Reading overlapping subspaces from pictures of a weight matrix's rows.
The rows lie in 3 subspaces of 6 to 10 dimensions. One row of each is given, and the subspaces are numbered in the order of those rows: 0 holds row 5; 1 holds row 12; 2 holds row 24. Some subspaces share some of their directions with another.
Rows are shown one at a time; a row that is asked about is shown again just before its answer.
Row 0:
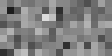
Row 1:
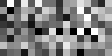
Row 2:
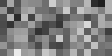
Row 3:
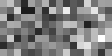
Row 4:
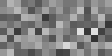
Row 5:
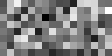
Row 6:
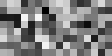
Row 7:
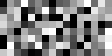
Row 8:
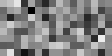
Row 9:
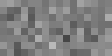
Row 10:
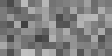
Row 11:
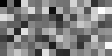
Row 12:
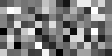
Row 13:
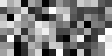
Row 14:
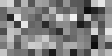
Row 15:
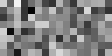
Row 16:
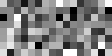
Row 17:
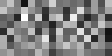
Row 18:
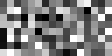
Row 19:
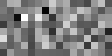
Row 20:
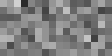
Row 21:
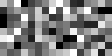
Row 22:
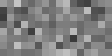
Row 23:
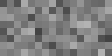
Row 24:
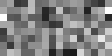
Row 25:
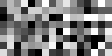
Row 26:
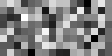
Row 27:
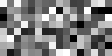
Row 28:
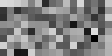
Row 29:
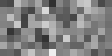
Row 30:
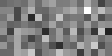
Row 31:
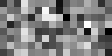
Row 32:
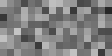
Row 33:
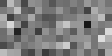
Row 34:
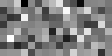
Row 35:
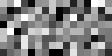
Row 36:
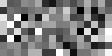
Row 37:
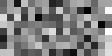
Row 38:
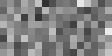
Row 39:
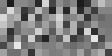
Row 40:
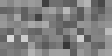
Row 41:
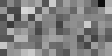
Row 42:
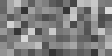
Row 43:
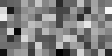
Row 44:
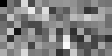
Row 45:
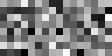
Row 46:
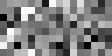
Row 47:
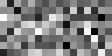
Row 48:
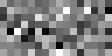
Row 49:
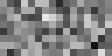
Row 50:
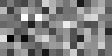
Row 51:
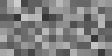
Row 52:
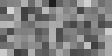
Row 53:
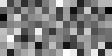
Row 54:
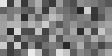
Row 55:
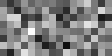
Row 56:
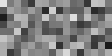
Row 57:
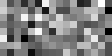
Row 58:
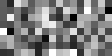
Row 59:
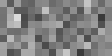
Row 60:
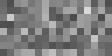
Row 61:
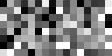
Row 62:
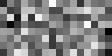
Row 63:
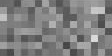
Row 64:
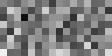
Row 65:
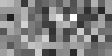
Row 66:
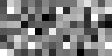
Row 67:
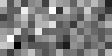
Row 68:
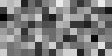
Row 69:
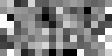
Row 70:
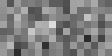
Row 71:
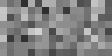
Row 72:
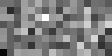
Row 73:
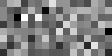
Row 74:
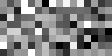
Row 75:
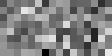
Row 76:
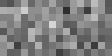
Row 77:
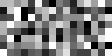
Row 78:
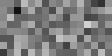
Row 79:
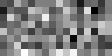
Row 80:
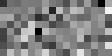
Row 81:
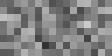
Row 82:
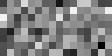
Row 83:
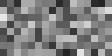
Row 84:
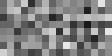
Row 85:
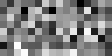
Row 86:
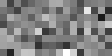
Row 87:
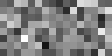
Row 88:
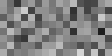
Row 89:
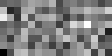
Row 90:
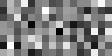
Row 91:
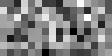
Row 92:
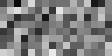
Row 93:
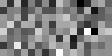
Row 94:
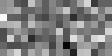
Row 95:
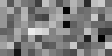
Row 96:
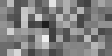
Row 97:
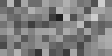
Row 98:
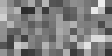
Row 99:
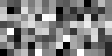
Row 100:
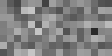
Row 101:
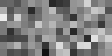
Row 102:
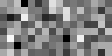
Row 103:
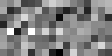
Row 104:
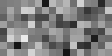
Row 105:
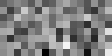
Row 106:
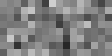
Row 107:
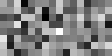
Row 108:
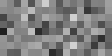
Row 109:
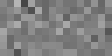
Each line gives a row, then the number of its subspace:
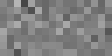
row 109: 2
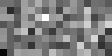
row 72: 0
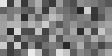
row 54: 2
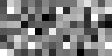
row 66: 0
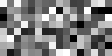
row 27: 2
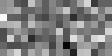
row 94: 1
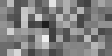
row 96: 2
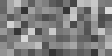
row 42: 0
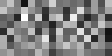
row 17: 2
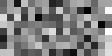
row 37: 2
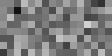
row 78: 1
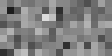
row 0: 0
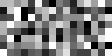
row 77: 1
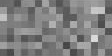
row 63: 1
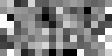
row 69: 2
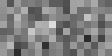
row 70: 1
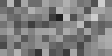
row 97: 2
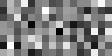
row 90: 2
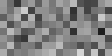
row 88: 0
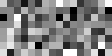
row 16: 0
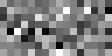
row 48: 0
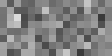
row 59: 0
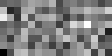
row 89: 0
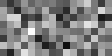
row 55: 0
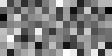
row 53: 0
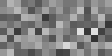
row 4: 2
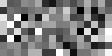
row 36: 2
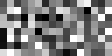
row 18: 1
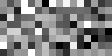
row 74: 1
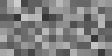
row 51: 2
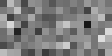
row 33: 1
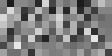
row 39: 1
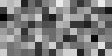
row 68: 0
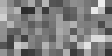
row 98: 1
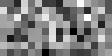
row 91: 1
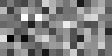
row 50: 1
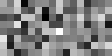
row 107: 2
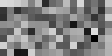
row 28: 1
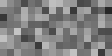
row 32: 0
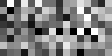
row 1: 1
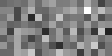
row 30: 0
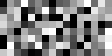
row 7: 2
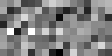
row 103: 0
